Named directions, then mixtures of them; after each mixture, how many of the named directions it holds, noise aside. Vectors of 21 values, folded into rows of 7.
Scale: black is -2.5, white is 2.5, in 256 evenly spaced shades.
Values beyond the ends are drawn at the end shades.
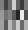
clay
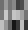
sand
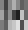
two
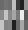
two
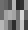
two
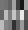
two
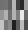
two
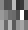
two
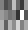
one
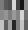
two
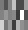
two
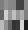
one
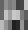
one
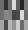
one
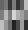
one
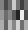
one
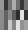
one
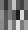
one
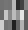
two
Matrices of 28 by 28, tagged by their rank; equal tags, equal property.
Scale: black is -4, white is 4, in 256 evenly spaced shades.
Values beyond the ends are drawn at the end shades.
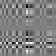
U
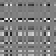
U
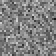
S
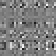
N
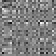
N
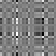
U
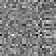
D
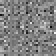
D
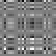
U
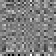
N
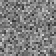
S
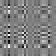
U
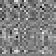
D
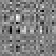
N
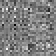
D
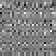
N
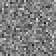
S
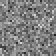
S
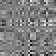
N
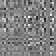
N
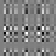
U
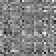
D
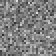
S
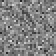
S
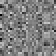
D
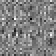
D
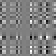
U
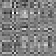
N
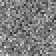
S
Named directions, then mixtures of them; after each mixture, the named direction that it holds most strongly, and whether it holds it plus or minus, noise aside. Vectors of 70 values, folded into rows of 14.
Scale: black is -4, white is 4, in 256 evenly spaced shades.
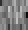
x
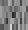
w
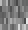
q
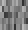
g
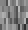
q, minus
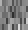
w, plus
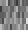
q, plus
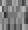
g, plus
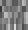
g, minus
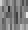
x, minus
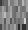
q, minus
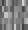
g, minus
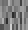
w, plus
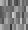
w, minus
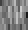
x, plus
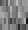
q, minus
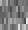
q, plus
